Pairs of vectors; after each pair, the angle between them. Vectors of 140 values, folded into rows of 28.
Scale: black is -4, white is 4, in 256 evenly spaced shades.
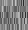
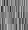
partly opposed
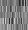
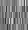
nearly opposite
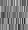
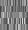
nearly opposite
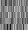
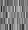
partly aligned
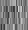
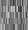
nearly opposite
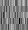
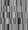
partly aligned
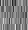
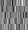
partly aligned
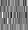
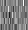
orthogonal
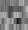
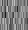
orthogonal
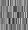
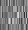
nearly opposite
